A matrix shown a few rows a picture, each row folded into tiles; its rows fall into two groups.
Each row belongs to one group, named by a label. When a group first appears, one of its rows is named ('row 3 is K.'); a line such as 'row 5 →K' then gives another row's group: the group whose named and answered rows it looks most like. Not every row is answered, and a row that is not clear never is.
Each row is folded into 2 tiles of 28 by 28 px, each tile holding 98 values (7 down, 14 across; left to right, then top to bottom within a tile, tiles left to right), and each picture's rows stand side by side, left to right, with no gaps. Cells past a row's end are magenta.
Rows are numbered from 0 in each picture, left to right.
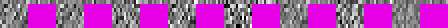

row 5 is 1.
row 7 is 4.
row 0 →1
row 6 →4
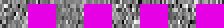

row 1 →1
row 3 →1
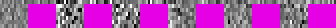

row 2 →1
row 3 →4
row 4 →4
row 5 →1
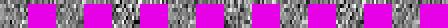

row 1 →1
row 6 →1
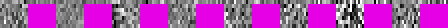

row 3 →1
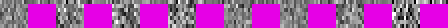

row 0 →4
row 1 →4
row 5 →4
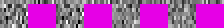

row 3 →4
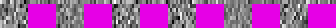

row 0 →4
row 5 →1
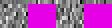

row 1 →4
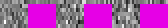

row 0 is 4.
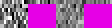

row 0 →4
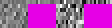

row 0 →1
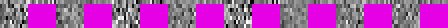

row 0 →1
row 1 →4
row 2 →4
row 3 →1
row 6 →1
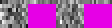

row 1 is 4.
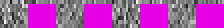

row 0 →4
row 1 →1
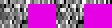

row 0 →1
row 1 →1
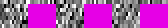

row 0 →1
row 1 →1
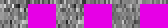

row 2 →1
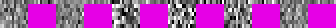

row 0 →4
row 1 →1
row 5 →4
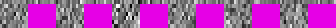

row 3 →1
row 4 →4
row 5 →4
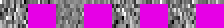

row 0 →4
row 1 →1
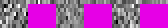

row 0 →1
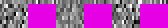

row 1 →4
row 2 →1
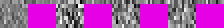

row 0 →4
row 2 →4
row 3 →4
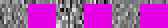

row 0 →4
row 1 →4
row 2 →1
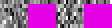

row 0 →4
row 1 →4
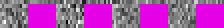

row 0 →4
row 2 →4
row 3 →1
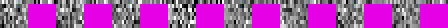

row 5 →4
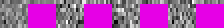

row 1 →1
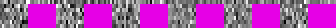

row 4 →4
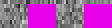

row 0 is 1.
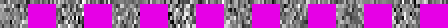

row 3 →4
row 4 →4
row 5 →1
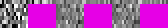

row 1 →1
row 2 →1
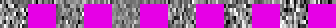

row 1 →1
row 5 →4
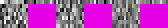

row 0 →4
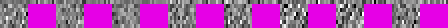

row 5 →1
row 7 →1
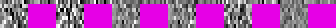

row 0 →4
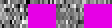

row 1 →1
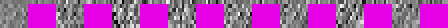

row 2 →4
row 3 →4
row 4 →1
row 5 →1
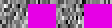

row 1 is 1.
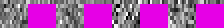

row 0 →1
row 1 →4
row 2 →1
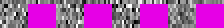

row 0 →1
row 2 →1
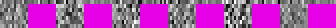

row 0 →4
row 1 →4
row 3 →4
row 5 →4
